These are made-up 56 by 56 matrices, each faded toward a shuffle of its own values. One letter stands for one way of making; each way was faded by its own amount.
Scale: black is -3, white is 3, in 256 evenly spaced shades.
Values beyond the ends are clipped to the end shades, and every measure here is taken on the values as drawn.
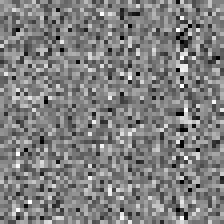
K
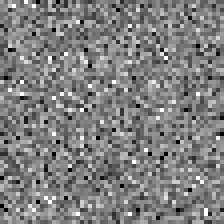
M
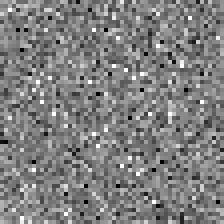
M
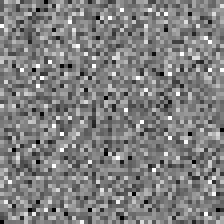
M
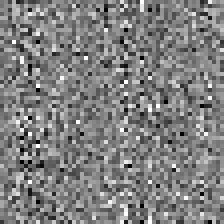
K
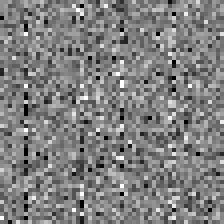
K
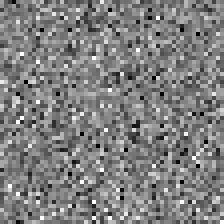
M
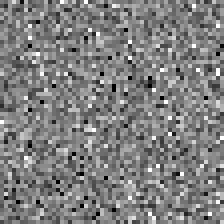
M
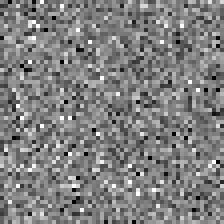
M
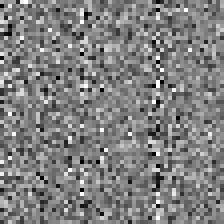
K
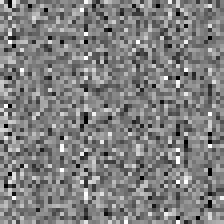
K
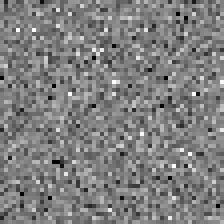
M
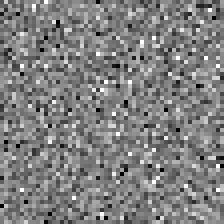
M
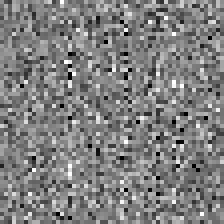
K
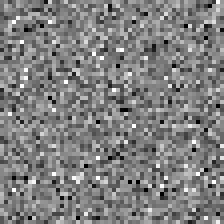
M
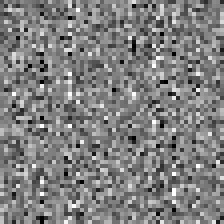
K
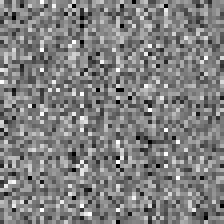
K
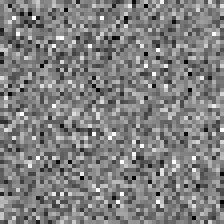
M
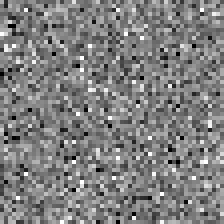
M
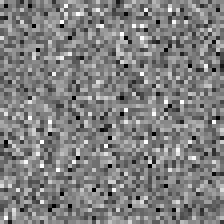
M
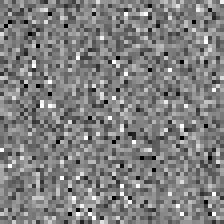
M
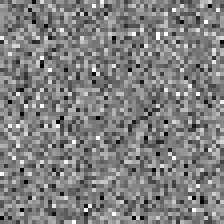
M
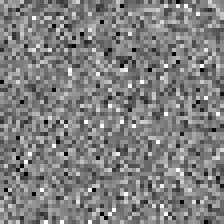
M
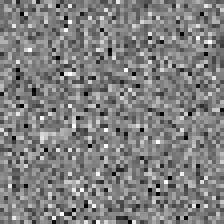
M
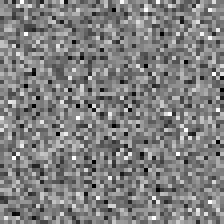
M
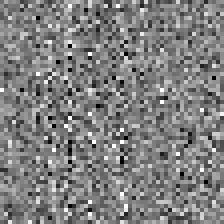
K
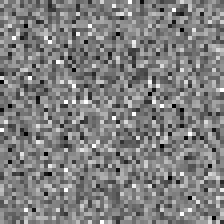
M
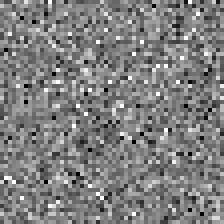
M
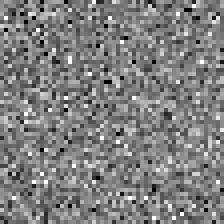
M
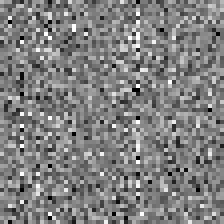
K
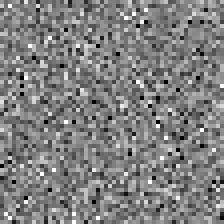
M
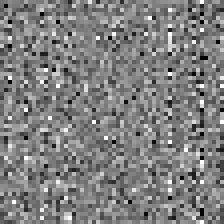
K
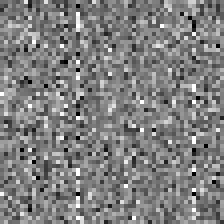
K
